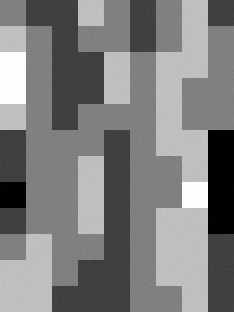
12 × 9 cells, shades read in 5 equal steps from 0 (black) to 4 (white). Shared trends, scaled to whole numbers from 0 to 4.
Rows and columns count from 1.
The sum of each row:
16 18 21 20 19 16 16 16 17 19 19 17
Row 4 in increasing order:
1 1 2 2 2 2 3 3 4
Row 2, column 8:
3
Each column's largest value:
4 3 2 3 3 2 3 4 2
